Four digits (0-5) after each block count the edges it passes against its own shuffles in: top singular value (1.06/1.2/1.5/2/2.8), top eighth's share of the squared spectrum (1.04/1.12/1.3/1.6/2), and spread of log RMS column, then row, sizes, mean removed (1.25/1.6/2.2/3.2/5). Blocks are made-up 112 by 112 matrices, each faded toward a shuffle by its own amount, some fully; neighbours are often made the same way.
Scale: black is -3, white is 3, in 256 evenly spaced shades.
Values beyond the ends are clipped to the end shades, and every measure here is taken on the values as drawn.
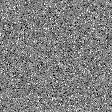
2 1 0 0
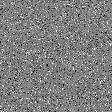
1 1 0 0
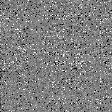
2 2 2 2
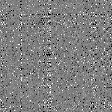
4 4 3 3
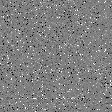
3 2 1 1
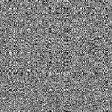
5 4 3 3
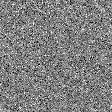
1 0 0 0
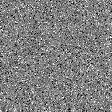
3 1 0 0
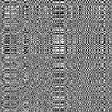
5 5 4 4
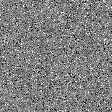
1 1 0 0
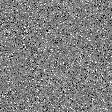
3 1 0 0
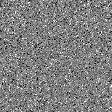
3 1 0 0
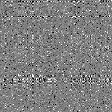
4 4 2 3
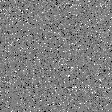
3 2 0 1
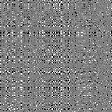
5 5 4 4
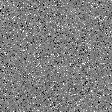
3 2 0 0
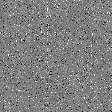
2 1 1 0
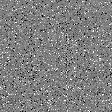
3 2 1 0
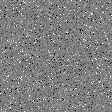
0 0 0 0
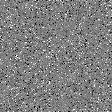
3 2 1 0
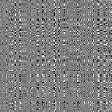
5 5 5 4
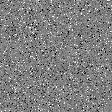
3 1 0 0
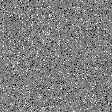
3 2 1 0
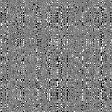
5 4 4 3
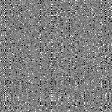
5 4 3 2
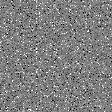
3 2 1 1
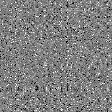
4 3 2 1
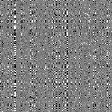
5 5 4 3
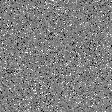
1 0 0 0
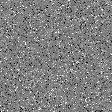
0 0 0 0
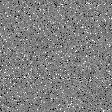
3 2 0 1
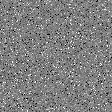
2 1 0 0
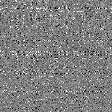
4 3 2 3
